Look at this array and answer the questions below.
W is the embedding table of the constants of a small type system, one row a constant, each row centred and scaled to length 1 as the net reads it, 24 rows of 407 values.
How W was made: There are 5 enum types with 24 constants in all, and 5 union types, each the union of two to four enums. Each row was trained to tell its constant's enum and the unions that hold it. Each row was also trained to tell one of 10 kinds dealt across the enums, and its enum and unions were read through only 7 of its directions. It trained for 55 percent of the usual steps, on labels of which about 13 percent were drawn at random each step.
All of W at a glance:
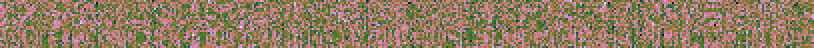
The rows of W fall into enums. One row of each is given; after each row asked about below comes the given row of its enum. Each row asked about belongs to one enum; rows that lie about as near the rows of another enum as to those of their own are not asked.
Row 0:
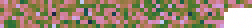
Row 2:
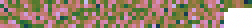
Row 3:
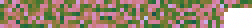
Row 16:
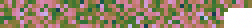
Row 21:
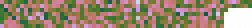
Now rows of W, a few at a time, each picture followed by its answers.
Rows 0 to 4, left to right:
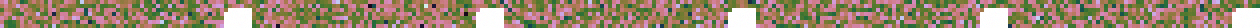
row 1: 16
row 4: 2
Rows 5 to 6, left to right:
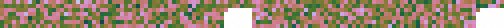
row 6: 0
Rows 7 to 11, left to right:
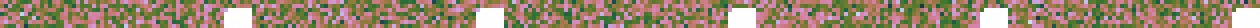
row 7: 3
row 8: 3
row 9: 16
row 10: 0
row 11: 0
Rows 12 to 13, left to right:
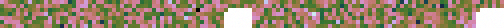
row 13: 0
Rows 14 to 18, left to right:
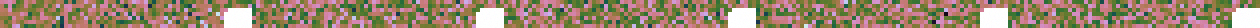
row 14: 3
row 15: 21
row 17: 16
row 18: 16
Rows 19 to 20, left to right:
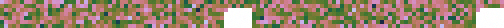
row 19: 3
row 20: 16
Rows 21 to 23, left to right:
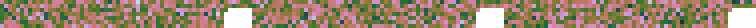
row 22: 3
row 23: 2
